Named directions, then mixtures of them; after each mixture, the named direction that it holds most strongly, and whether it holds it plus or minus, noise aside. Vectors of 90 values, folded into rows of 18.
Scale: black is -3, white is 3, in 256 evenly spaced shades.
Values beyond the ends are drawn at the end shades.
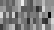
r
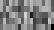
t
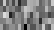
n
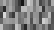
r, minus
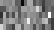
r, minus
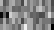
t, plus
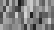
n, plus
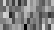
n, plus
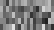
t, plus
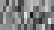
t, plus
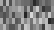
t, minus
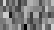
n, plus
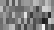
t, plus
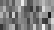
r, plus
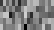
n, plus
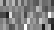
n, minus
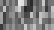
n, minus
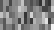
t, minus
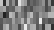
n, minus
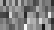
n, minus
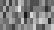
t, minus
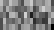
t, plus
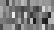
r, plus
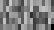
t, plus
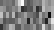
r, plus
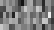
r, minus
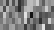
n, plus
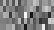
n, plus
